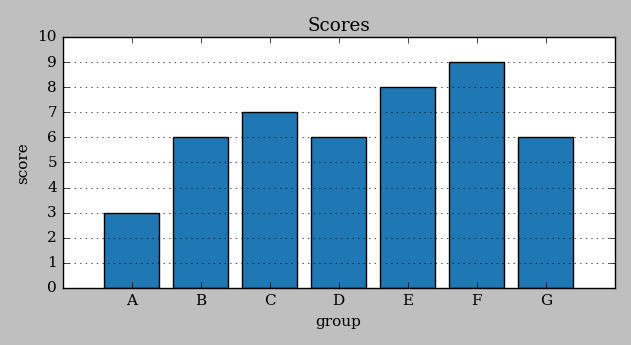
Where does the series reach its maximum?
F
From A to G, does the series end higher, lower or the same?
higher
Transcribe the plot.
Title: Scores
x-axis: group, ticks A B C D E F G
y-axis: score, ticks 0 1 2 3 4 5 6 7 8 9 10
Values:
3 6 7 6 8 9 6
